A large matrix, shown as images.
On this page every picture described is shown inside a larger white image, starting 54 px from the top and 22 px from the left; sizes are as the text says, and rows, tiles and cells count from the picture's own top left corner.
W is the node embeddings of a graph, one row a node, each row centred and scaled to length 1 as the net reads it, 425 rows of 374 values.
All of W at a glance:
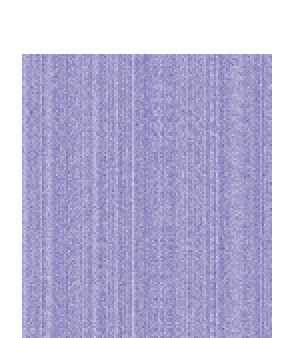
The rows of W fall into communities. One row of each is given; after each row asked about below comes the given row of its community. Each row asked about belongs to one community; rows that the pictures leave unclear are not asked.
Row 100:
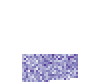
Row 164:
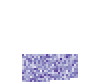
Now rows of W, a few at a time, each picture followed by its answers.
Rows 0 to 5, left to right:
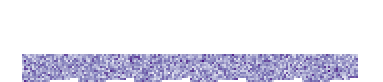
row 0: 164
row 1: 100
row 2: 164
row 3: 100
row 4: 100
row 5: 164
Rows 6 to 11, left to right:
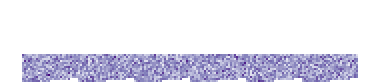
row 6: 164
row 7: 164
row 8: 164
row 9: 100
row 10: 164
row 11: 164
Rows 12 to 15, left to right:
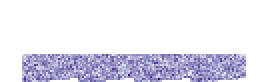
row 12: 100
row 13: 164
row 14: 100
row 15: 164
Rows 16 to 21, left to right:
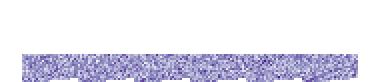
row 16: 164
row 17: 164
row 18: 100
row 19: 100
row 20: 100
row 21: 164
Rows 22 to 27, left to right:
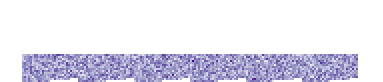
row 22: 100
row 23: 164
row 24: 100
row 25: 164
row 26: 164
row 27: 100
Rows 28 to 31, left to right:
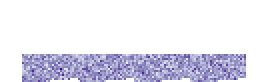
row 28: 164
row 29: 100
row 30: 100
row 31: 100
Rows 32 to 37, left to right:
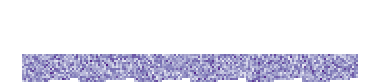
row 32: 100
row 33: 100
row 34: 164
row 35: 100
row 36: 164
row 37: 164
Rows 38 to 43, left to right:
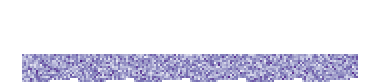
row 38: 100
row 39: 100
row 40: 164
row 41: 100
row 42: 164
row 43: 100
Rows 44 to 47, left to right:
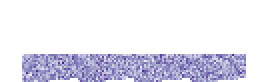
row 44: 100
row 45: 100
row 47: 100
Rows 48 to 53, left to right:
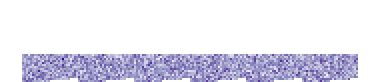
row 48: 164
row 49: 164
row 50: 164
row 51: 164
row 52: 164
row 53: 100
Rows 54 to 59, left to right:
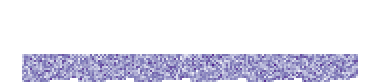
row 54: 100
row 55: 100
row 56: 164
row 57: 100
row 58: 100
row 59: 164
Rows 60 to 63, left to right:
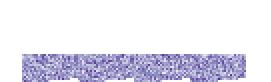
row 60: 100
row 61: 164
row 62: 100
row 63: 164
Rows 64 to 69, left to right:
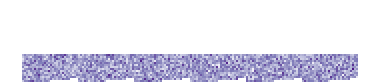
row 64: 100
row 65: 100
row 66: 164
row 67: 164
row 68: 164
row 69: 100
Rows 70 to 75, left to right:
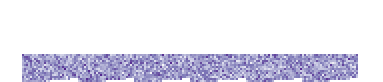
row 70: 164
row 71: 164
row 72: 164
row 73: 100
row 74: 100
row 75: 100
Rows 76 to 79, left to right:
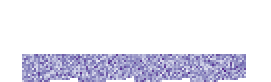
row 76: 100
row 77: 164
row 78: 100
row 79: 100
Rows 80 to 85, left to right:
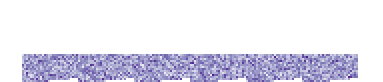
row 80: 100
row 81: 100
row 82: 100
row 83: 164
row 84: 164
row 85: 164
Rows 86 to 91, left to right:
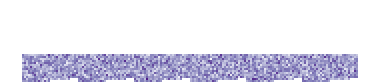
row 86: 164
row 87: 164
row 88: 164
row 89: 100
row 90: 164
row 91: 164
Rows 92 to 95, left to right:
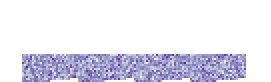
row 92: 164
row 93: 164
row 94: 100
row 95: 100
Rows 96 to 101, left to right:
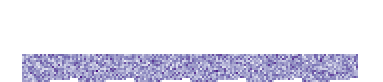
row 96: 100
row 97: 100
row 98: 100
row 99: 100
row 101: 100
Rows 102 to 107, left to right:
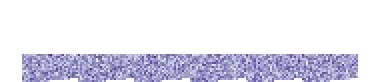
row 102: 164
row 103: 164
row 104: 100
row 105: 164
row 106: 164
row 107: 164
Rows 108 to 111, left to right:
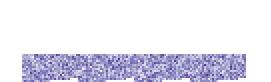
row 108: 100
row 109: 164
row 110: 164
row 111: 100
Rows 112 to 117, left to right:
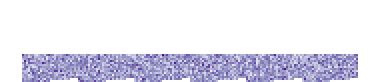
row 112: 164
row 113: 164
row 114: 100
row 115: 164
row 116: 164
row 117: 100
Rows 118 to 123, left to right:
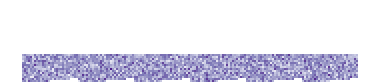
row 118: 100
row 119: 100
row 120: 100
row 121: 100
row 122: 100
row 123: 164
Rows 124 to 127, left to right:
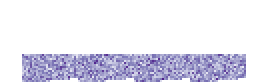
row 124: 164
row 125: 100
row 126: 100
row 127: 164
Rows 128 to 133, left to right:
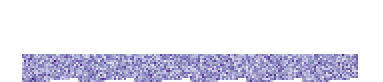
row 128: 164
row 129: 100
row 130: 100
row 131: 164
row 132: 164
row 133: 100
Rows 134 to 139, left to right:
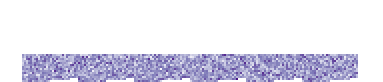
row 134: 164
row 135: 164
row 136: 164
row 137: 100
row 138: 100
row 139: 164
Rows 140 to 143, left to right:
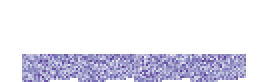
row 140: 100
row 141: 100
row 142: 164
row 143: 100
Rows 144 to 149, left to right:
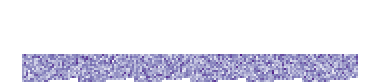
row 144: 100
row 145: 164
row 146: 164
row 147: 100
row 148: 100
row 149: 100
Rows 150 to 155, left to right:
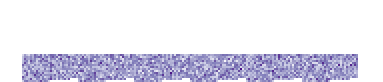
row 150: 100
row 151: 100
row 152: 164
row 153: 100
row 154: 100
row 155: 100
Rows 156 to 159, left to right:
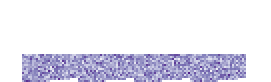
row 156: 164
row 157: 100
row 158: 100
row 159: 100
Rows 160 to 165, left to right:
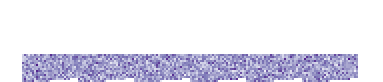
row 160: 100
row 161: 100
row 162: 100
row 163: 100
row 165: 100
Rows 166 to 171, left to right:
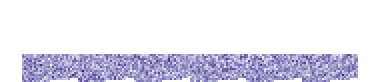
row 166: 164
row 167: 100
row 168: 164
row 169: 100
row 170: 164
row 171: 164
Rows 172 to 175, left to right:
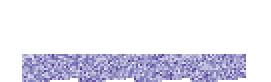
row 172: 100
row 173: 164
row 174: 164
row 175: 100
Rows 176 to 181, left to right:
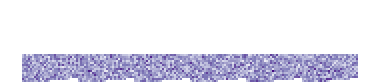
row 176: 100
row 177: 100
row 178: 100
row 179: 100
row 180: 164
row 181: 100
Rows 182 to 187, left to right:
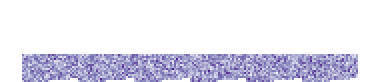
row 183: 100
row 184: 100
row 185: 100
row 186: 164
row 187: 164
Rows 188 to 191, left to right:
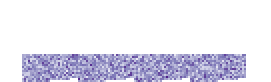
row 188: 100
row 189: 164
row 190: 164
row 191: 100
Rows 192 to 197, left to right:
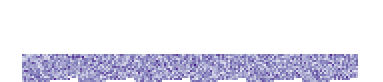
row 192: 100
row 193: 164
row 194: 100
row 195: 100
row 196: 100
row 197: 100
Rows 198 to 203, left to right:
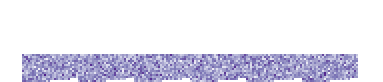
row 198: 164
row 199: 164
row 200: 100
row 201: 100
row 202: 164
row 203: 164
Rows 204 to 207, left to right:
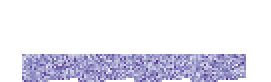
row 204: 164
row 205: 100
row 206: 100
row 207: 100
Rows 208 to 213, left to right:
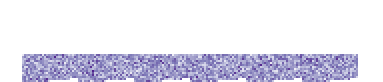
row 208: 100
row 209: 100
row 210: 164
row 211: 100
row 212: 100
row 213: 164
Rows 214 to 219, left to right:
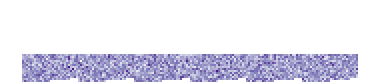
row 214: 100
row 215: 100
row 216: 164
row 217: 100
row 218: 100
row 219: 100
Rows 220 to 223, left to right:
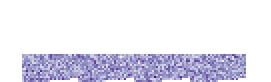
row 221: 164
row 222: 164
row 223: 100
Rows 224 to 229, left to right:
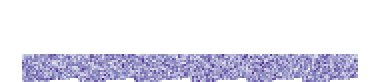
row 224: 100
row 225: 100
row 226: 164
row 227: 100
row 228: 164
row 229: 164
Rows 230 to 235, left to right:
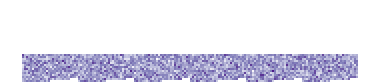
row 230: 164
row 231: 164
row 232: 100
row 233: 100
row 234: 100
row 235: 164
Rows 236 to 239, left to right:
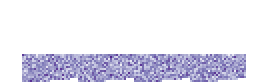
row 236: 164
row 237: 100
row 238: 164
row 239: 164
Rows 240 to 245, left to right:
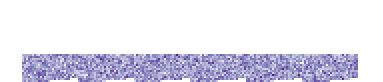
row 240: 100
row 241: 164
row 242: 100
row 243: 100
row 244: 164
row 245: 164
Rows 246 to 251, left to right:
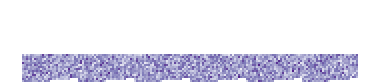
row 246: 164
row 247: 164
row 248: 100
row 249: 164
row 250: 164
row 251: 100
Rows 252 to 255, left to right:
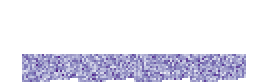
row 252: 164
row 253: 100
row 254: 164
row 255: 164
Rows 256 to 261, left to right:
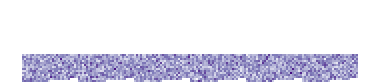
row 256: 164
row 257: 164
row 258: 100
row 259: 100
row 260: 100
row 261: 100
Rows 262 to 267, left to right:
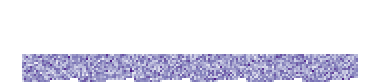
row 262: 100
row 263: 164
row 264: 164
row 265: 100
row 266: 100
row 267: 164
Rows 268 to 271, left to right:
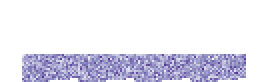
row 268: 100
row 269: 164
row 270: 164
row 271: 100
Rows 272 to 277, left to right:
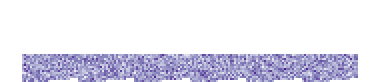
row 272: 100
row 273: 164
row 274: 164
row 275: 100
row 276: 100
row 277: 100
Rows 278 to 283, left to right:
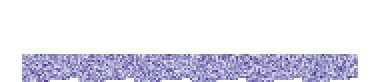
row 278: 100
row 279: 100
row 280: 100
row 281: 100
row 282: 164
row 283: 164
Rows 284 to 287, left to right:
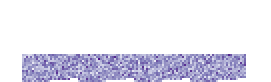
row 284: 100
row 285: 164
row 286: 164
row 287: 100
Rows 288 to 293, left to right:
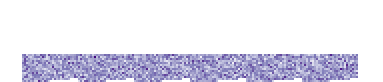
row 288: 100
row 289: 100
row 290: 100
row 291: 100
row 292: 100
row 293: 100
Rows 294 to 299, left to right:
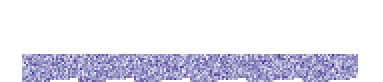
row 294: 164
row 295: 164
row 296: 164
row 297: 164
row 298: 100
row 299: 100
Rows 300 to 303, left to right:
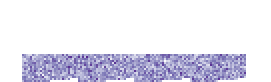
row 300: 164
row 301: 164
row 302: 100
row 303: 100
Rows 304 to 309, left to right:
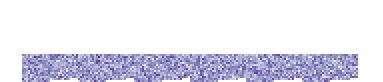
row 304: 100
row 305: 100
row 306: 164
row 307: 164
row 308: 100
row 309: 100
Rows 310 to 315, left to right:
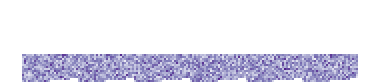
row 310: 100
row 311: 100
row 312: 164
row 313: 164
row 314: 100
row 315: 100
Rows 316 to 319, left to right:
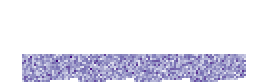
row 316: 164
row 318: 100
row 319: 164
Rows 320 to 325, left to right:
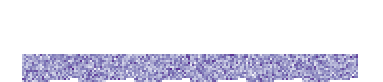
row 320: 100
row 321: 164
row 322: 100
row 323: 100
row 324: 164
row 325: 100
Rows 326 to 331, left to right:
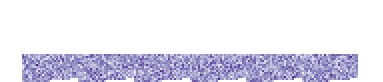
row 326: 164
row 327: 100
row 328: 164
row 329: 164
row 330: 164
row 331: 100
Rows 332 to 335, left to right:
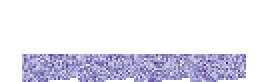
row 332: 100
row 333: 100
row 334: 100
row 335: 100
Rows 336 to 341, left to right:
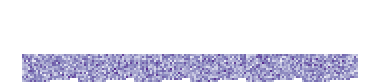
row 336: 164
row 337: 164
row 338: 100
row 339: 100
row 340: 100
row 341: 164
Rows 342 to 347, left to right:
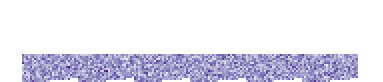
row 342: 164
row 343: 164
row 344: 164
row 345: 100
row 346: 100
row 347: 164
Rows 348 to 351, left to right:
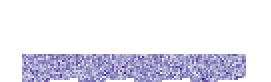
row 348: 100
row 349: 164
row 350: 164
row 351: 164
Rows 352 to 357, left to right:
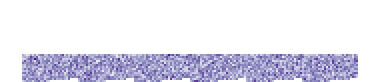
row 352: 164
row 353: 164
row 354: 100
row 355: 164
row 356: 100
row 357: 164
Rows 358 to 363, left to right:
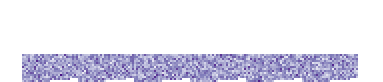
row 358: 100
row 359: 100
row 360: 164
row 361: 100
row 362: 164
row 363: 100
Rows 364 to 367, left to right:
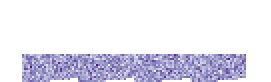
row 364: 164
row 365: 164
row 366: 100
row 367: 100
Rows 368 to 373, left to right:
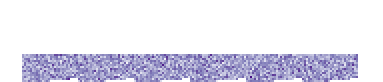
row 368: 100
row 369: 100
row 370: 100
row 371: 164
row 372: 164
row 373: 100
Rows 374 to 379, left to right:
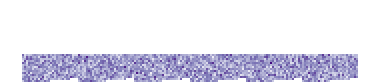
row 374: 164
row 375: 164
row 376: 164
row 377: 100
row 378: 164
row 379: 164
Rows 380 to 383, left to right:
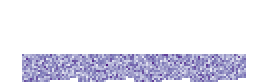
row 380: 164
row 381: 100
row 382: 100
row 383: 164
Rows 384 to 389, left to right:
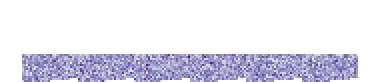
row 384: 164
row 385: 100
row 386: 100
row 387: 100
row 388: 100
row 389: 164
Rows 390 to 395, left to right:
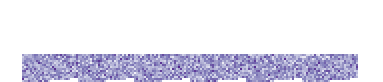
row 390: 100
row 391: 100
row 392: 100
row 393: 100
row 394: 164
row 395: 100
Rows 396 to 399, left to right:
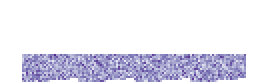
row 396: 100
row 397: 100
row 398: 100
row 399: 100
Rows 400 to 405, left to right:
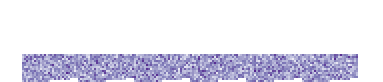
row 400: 100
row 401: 100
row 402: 164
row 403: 164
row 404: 164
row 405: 100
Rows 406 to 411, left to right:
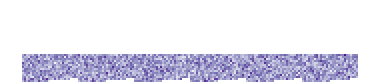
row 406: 100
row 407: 164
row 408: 164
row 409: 164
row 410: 100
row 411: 100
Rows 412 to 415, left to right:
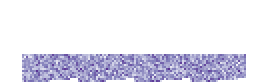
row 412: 100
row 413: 100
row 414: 100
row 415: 100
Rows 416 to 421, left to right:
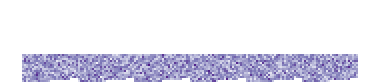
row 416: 100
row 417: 164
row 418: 164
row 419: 100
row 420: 100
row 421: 164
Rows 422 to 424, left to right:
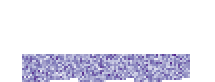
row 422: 164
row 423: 100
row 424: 100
